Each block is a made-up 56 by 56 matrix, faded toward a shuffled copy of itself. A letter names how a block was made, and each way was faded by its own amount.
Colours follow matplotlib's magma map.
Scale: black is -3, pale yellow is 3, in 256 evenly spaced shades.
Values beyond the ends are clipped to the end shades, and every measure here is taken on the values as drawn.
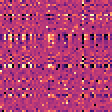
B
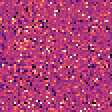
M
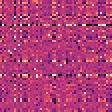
B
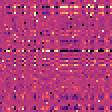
B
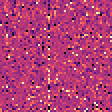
M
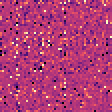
M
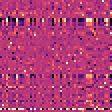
B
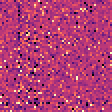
M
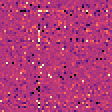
M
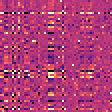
B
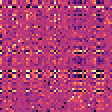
B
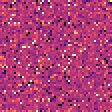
M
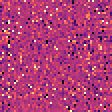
M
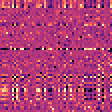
B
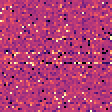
M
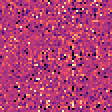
M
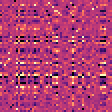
B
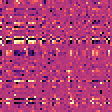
B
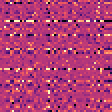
B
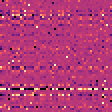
B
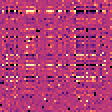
B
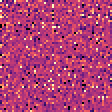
M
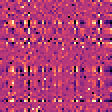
B
